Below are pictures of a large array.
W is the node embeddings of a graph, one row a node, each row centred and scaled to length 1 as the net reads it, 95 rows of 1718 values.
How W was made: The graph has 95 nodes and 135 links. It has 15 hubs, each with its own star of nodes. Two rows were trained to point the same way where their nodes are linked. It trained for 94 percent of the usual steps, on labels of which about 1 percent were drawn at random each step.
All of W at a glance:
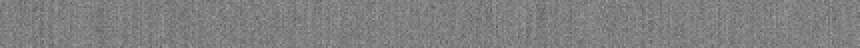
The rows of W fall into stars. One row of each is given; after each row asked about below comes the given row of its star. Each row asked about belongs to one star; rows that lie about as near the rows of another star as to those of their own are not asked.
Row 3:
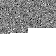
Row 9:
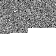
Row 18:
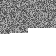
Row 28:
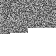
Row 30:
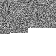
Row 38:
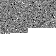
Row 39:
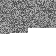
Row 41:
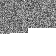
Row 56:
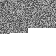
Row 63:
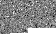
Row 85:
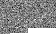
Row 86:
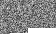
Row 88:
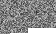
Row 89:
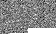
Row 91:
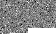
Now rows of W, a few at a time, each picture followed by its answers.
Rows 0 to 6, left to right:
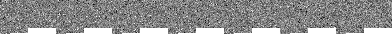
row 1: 89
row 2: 3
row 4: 85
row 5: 63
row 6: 91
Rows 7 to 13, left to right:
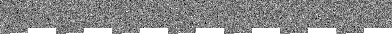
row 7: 63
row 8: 89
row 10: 3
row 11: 63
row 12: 88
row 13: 38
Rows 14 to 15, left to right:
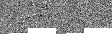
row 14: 41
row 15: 88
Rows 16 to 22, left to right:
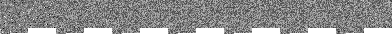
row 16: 38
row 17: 39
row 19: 89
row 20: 28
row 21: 85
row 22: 86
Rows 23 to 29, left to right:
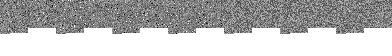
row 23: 88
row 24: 39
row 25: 30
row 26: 18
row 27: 88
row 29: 18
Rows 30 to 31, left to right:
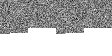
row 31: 85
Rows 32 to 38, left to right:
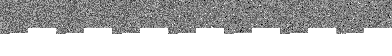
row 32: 30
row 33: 9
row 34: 41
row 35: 56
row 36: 39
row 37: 89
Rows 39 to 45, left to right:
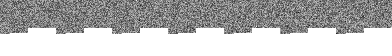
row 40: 56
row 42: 30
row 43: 63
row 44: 63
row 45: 28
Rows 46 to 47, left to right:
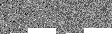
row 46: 85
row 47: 91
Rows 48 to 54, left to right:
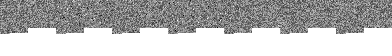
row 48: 86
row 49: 88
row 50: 91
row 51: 18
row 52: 18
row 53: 9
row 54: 3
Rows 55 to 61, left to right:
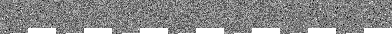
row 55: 30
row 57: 28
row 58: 56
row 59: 41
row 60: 30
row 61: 38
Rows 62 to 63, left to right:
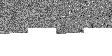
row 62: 41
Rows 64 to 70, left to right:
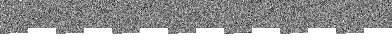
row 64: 89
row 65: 3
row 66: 85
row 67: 56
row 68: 91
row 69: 18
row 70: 88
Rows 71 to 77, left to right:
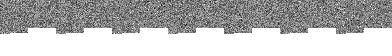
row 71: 91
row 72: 41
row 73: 91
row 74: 9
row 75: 85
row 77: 3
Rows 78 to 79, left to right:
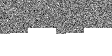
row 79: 89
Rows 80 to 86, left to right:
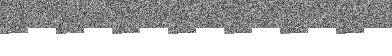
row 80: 85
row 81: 56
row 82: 63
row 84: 38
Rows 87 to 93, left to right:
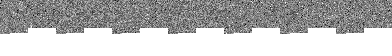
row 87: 63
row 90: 3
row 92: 41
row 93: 88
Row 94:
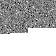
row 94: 91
